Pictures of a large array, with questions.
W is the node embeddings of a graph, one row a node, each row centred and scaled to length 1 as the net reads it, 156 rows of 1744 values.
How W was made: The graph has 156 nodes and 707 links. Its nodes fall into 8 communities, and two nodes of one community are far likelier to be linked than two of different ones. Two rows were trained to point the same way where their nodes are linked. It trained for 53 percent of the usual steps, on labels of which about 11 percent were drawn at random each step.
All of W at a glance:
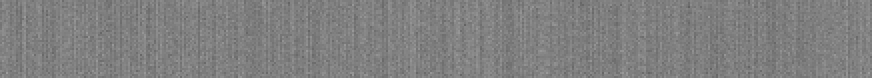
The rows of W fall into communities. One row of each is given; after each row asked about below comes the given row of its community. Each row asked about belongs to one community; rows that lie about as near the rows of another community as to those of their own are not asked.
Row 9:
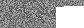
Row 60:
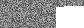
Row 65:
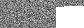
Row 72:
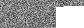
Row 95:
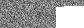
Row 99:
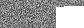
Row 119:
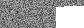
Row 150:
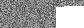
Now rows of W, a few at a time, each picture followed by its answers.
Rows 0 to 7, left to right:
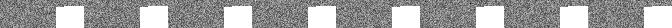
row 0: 60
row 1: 119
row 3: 9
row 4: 65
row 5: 60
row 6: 60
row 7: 95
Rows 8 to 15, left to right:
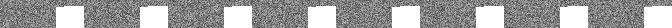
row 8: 9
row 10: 60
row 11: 60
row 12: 99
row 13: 99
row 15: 95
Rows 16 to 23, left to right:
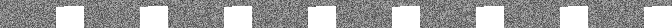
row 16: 9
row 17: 99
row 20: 95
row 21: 60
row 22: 65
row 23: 99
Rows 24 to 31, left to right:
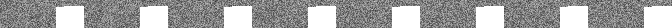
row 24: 95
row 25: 95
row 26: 99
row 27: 65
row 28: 99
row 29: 119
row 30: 72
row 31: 99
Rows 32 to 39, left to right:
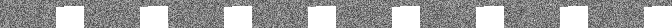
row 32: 9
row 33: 150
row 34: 65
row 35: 150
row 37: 99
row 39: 99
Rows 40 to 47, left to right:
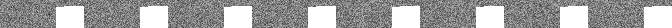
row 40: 65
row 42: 72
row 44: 95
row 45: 99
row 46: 95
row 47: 119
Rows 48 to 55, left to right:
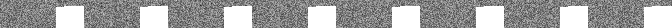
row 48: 65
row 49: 95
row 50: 119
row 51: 95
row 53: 99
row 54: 9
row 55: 72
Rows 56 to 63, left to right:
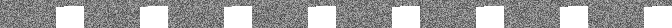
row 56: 99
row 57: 9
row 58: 72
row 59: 65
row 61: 119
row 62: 99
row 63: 65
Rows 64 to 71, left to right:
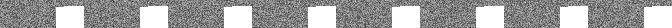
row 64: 99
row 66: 99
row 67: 119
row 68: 65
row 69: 119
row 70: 150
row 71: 9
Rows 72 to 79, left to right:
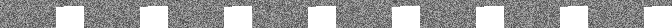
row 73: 72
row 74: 95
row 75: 95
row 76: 65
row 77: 65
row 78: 95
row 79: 99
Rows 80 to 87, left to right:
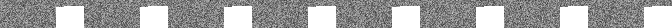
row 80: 72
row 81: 65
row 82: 99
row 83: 72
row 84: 95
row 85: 9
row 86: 119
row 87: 9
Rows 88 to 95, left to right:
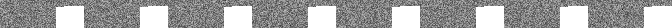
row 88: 99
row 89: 65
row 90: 150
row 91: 65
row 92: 150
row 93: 119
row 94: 65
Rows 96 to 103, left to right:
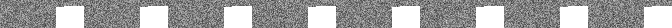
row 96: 95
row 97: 150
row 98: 150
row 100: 72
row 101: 9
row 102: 72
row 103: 72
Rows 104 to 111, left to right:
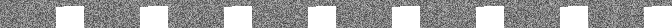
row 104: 95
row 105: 65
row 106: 72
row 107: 9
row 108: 65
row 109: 65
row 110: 65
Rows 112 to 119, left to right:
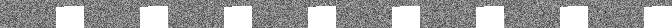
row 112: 65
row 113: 65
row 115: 119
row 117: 60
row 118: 95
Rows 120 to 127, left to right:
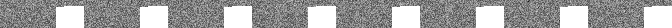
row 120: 72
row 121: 119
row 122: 99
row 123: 95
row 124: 95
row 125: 95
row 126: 72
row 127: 119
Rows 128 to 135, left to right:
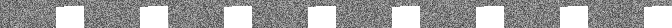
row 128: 60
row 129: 119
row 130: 95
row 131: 99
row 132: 150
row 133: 9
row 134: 150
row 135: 9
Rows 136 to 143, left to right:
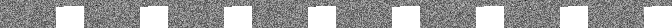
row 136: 72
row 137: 72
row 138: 150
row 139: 9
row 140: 99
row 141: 95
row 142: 119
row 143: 72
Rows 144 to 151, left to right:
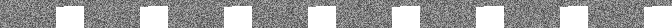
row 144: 72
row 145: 72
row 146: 72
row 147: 72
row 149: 150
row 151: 65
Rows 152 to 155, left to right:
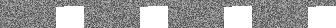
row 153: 95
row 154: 119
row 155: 9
